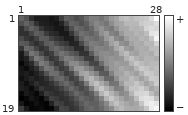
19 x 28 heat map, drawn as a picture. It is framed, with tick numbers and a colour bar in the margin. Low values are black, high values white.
Ninth with the lowest average: bottom left. Grain: diagonal, down to the right. Slope: up to the right. Lone odd cells: none.
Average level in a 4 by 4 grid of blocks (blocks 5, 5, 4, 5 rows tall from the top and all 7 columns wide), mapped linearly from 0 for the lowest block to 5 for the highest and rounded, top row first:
1 1 3 5 / 1 2 3 4 / 1 2 3 5 / 0 1 4 5
